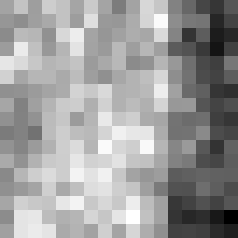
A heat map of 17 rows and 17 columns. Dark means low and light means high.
There are no regular stripes. The ninth with the lowest average is the bottom right. A vertical seam about 70% of the way across splits the table, and the left part is higher. On average the colour sits 60% of the way up the scale.
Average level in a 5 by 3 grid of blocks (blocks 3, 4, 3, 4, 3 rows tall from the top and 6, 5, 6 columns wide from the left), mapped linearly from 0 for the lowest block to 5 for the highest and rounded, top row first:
4 4 1 / 4 4 1 / 3 5 2 / 4 5 1 / 5 5 0
